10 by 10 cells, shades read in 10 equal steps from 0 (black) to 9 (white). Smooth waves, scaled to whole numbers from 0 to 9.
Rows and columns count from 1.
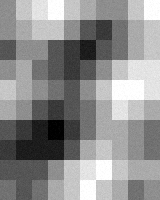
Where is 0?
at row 7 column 4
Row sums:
68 52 39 51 63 50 33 36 57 55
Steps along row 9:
same same up up up up down down same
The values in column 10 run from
4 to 9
